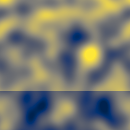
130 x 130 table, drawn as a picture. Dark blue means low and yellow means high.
The middle left is the calmest part. The top part is higher, up to a seam about 70% of the way down. No lone cell stands out from its neighbours. Overall the values sit about 50% of the way up the scale.
